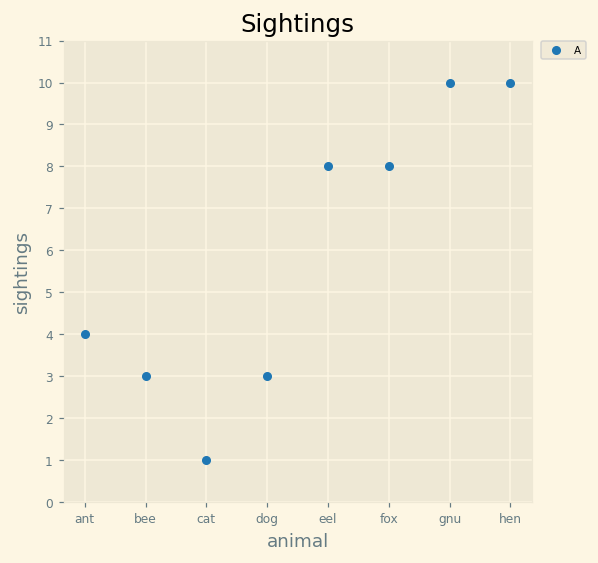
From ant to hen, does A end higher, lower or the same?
higher
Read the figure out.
Title: Sightings
x-axis: animal, ticks ant bee cat dog eel fox gnu hen
y-axis: sightings, ticks 0 1 2 3 4 5 6 7 8 9 10 11
Legend: A
Values:
A: 4 3 1 3 8 8 10 10
